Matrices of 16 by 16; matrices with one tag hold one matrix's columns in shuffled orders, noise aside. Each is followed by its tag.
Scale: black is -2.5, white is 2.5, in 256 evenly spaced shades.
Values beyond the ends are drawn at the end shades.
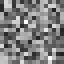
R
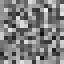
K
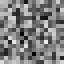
K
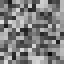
R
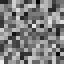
R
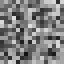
K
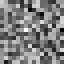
R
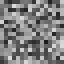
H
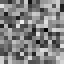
R
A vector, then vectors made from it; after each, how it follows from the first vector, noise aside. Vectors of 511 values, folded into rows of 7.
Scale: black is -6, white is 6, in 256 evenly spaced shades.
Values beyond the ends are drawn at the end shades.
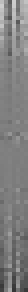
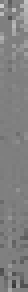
partly zeroed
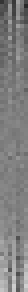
reversed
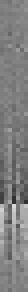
wrapped around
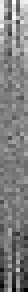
scaled up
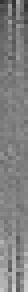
reversed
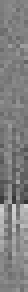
wrapped around
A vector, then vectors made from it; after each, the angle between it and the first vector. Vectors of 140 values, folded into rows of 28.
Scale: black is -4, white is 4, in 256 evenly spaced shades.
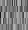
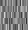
partly opposed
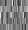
nearly opposite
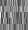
nearly opposite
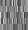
nearly opposite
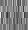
nearly opposite
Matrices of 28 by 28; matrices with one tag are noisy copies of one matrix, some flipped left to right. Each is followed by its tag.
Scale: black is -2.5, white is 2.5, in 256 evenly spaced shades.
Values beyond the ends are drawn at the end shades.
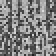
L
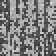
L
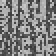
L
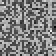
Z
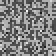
Z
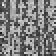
L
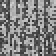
L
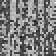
L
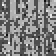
L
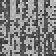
L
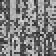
L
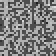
Z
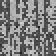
L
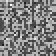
Z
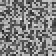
Z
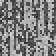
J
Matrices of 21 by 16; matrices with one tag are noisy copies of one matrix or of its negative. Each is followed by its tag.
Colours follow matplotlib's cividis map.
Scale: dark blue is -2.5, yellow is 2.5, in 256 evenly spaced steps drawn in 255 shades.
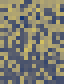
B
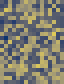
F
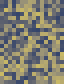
F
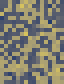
F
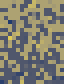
B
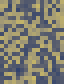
F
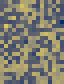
F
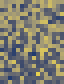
B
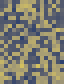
F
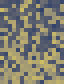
B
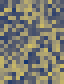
F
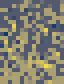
B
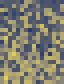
B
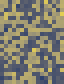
F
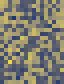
F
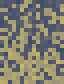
B
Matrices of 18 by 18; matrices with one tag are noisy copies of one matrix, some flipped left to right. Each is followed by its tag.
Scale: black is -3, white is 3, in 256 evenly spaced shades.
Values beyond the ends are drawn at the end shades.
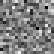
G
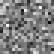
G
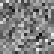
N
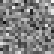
G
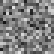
G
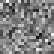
N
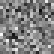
N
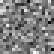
G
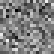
N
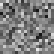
N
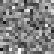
G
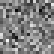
N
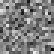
G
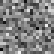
G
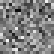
N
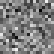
N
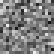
G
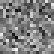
N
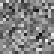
N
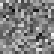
N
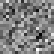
N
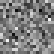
N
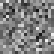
N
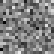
G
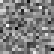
G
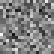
N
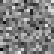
G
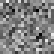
N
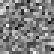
G
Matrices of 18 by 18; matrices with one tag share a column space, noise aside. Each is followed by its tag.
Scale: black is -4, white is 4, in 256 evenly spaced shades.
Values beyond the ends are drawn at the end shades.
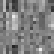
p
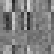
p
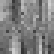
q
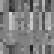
p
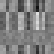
p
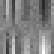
q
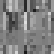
p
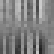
q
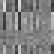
p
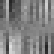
q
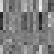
p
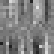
q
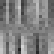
q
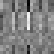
p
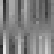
q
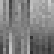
q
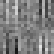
q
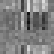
p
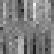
q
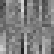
q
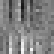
q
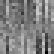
q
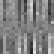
q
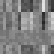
p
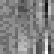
q
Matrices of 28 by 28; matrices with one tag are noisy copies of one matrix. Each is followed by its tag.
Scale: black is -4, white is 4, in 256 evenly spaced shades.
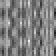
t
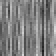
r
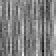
r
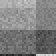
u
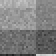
u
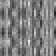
t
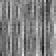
r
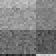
u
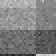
u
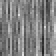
r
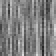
r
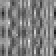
t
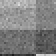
u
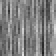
r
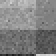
u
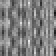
t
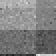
u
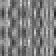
t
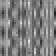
t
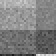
u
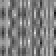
t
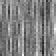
r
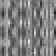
t
